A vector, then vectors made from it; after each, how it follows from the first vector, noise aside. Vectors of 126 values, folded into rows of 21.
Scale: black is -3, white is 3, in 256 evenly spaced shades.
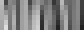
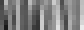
negated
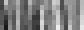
negated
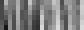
negated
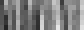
negated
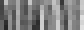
negated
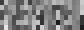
sign-scrambled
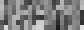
sign-scrambled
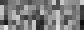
sign-scrambled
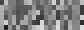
sign-scrambled
